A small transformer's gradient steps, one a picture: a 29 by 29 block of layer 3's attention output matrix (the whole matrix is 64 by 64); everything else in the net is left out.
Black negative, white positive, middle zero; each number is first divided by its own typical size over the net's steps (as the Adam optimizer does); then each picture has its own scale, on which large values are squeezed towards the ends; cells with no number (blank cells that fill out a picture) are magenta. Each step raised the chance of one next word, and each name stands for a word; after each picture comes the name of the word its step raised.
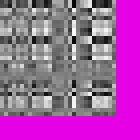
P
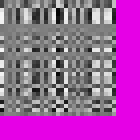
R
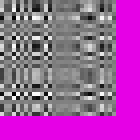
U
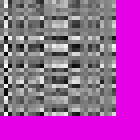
U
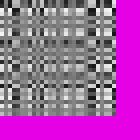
P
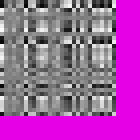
P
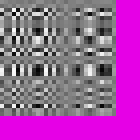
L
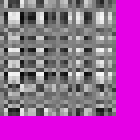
R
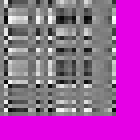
R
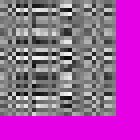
P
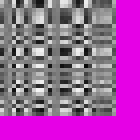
R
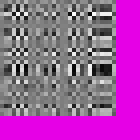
L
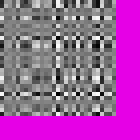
U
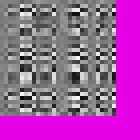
P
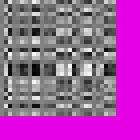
L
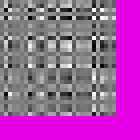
U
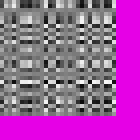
R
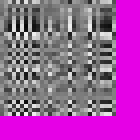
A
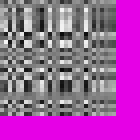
A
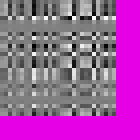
U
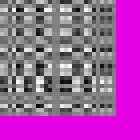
L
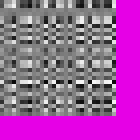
R
